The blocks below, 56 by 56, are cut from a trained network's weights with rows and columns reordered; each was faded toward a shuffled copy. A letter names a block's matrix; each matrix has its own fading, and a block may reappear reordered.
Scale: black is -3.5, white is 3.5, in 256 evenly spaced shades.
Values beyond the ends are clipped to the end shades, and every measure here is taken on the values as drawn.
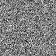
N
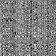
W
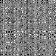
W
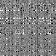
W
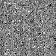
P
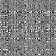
W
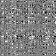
W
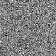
N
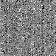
P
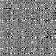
W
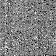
P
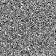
N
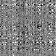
W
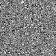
N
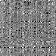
W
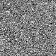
N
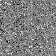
P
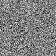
N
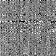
W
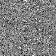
N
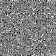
P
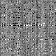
W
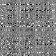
W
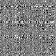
W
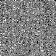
P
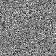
N
